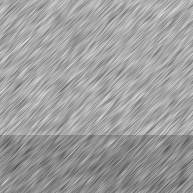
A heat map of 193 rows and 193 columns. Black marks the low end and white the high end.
A horizontal seam about 70% of the way down splits the table, and the top part is higher. On average the colour sits 60% of the way up the scale. The grain runs diagonally up to the right.
